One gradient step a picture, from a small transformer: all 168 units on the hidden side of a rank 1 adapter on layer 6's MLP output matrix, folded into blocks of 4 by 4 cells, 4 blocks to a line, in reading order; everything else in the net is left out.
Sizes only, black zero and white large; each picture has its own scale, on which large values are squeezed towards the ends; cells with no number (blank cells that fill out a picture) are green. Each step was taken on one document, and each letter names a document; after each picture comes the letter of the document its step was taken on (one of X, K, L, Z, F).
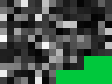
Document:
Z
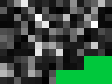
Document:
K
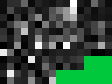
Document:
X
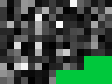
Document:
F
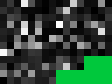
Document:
X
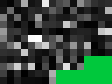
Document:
Z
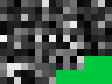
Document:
Z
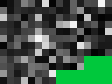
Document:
Z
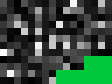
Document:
X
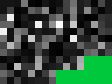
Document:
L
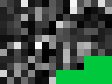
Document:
X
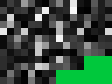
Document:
L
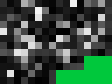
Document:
F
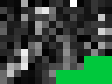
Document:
F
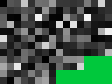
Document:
Z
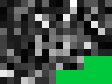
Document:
K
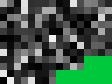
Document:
F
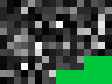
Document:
F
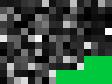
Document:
Z
